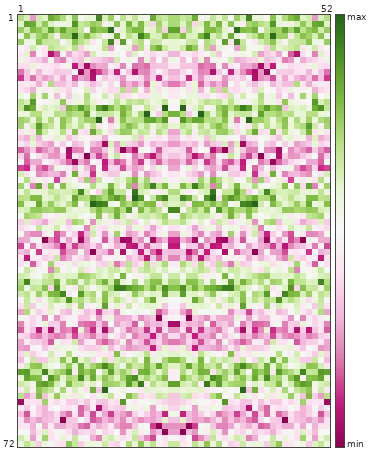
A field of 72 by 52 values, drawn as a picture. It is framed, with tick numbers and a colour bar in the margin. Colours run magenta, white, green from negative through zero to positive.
Average level on the scale: 50%. Mirror symmetry: left to right. Odd rows or columns: none. Slope: none. Seam: none. Stripes: horizontal, repeating 5 times.
